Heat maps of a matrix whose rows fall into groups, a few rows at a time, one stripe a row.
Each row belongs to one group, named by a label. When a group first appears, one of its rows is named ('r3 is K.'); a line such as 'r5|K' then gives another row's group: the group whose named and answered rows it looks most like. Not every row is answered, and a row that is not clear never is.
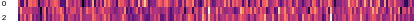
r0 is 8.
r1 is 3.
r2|3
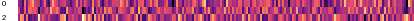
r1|8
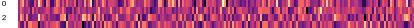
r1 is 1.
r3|8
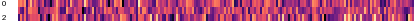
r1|8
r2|3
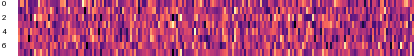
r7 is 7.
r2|7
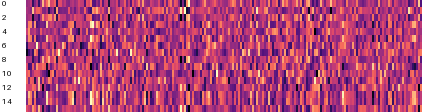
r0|7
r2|7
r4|1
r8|7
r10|3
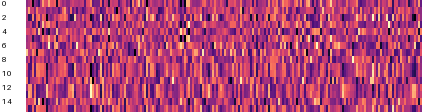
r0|7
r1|1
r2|8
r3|7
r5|7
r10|8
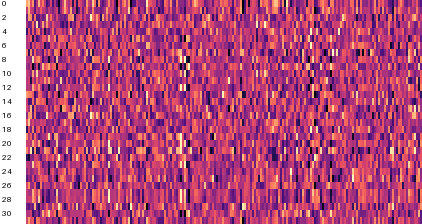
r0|1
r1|1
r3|7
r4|3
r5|7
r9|7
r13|1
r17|1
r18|3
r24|3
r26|1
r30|7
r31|1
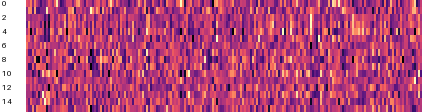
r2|3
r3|3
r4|3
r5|3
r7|8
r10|7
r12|3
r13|7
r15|8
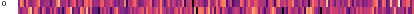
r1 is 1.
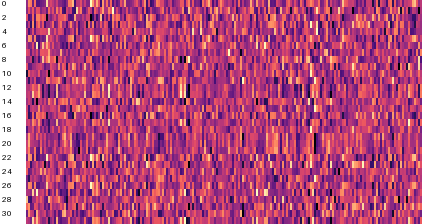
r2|8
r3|3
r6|7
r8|7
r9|3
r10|3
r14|7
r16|8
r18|3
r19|1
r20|1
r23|3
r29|3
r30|1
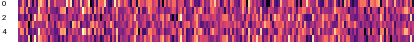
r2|7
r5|7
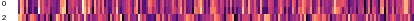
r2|1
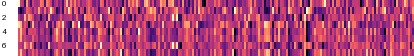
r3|1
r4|1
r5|1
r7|1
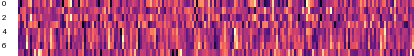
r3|8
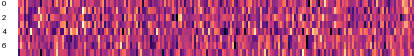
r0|3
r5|1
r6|1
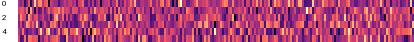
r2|1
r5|8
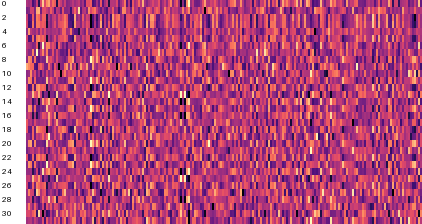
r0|7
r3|8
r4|1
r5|8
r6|7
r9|1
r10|3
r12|8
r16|7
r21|3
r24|7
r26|8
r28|7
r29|3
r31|3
